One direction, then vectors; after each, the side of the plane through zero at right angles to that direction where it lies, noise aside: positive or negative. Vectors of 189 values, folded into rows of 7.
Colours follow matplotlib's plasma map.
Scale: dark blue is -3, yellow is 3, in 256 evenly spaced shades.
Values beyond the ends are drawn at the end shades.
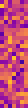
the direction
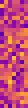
positive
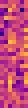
positive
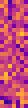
positive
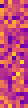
negative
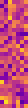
negative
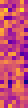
negative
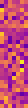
negative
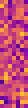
positive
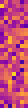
positive
